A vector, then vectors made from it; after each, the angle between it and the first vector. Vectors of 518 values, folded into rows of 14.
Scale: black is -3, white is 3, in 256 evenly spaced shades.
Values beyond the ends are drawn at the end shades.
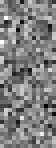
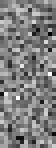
orthogonal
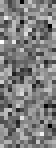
nearly parallel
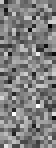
orthogonal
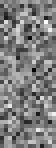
partly opposed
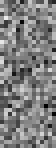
nearly parallel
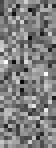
orthogonal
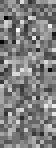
nearly opposite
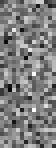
orthogonal
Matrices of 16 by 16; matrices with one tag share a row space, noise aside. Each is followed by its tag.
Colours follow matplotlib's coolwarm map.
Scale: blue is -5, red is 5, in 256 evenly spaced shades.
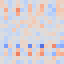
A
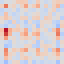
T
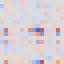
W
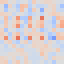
A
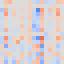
W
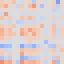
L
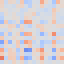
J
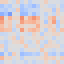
L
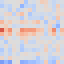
L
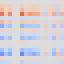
L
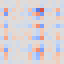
W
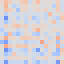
T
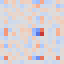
W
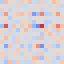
W
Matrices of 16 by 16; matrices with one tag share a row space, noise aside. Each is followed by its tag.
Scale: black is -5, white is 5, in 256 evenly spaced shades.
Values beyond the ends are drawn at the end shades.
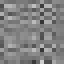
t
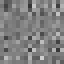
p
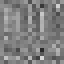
p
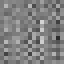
p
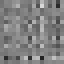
p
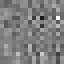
p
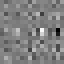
p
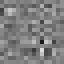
t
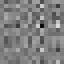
p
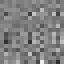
p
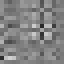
t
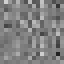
p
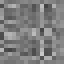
t
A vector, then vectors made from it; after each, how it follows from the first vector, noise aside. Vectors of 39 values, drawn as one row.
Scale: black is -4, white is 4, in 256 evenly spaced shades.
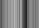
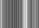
negated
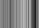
wrapped around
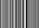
sign-scrambled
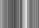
negated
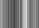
negated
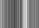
negated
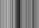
wrapped around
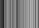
wrapped around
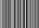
sign-scrambled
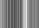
negated
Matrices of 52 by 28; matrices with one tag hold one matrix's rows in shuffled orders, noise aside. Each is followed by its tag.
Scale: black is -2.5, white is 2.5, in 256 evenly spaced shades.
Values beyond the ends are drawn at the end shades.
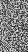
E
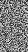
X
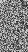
E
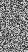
X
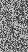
E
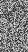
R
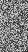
E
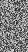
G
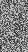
G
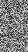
R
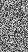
G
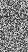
R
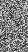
X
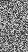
R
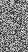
G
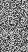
G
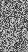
G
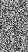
G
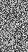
G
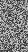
R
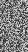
X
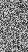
E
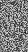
G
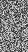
G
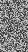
R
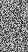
G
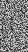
X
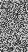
R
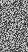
G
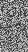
R
